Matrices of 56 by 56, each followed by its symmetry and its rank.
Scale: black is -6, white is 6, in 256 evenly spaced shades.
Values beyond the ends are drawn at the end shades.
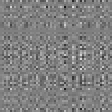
neither, rank three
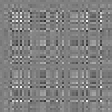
symmetric, rank two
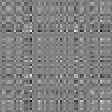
symmetric, rank two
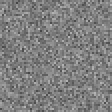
neither, full rank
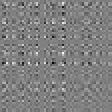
antisymmetric, rank two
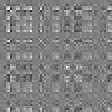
symmetric, rank three
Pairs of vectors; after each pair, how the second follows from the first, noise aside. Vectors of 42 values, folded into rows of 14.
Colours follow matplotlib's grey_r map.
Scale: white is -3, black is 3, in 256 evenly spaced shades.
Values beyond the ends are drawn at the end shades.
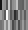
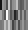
copied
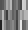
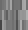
shrunk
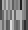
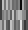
copied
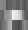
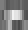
copied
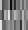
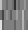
partly zeroed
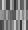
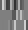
partly zeroed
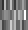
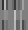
partly zeroed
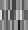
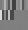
partly zeroed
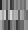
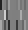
partly zeroed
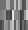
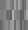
shrunk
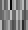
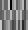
copied
